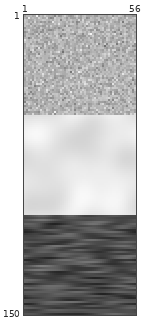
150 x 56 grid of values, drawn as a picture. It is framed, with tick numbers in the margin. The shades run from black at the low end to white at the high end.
The table splits into 3 rows of 1 panel. Panel 1,1: high, fine-grained. Panel 2,1: very high, smooth, faint in contrast. Panel 3,1: low, streaked across.
